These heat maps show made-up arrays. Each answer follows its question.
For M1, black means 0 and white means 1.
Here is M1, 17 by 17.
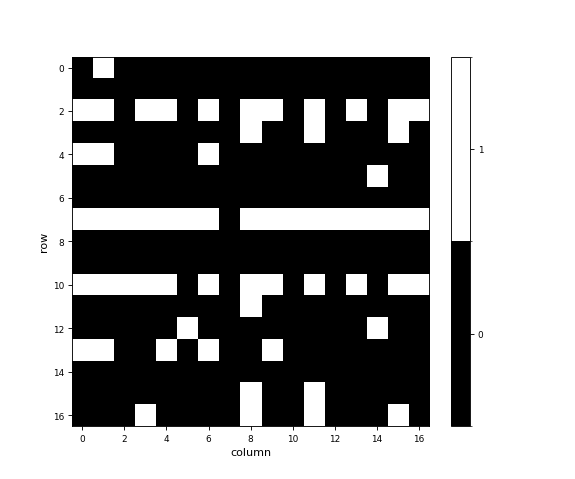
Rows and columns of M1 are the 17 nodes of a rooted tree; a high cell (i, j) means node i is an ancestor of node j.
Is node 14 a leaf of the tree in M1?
yes
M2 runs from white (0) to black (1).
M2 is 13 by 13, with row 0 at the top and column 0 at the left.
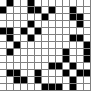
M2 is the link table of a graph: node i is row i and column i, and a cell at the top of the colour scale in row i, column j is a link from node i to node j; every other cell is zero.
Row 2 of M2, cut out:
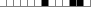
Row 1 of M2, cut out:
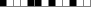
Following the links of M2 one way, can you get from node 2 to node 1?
yes
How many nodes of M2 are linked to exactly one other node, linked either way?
0
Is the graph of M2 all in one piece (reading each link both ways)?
yes
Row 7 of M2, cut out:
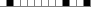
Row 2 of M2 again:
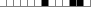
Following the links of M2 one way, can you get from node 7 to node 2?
yes
